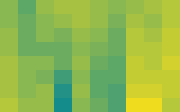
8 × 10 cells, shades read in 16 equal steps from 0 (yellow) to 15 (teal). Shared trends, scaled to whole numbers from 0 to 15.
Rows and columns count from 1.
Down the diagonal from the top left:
7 9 7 9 6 10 11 0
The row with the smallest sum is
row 1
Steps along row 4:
up same same down up up down same down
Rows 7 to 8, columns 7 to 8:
11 2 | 11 0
